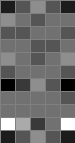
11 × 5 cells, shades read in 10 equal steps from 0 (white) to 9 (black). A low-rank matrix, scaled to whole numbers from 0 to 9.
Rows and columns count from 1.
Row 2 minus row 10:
4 2 -1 0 5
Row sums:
32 25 28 27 24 27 35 26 25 15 32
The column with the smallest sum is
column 3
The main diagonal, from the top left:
8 5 5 6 4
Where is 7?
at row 7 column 2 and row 10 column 3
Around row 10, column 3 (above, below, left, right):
5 4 3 5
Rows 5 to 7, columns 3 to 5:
6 5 4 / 5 5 6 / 4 6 9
